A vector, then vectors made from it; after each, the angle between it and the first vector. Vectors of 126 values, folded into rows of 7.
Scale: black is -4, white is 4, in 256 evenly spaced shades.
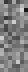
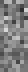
nearly opposite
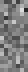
nearly parallel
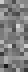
orthogonal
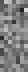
nearly opposite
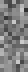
nearly parallel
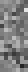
partly opposed
